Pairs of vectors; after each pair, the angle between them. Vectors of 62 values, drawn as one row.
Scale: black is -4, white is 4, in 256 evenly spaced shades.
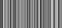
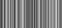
partly aligned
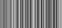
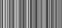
orthogonal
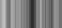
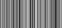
orthogonal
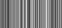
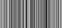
nearly opposite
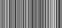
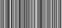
orthogonal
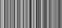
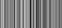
nearly parallel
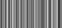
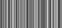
nearly parallel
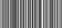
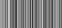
partly aligned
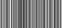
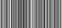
nearly parallel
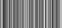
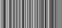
partly aligned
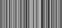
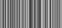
nearly opposite
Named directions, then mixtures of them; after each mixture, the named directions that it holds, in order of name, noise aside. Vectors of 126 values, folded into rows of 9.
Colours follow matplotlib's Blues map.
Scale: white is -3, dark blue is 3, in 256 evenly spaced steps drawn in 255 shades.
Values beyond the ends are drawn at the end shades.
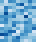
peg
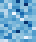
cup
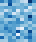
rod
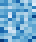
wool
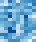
peg, wool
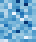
cup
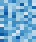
peg, wool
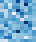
cup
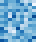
wool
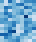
peg, wool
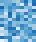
peg, wool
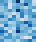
cup, wool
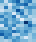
cup, peg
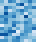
peg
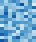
peg, wool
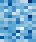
rod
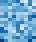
rod, wool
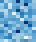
cup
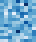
cup, peg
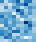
cup, peg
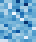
cup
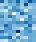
cup, rod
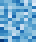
peg, wool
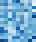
wool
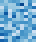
peg, wool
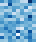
rod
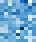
rod, wool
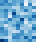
cup, wool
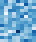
cup, peg
